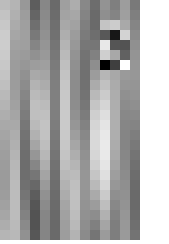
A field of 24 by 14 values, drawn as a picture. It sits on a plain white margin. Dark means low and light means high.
The middle right is the ninth with the highest average. The grain runs up and down. On average the colour sits 60% of the way up the scale. An odd patch, rougher than its surroundings, sits in the top right. Values change most from cell to cell in the top right. No overall slope runs across the table.
